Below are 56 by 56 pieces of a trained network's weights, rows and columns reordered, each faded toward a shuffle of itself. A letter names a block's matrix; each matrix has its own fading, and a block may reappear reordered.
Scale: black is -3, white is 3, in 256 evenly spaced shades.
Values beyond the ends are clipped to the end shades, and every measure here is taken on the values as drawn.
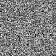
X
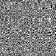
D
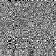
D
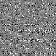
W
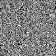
X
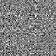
D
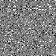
W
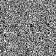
X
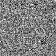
X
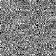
D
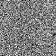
X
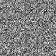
X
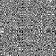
D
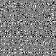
W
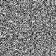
X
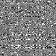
W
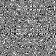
W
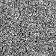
X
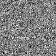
X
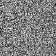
X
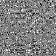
W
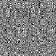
D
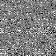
W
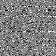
W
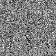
X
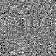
D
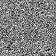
X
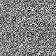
D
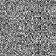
D
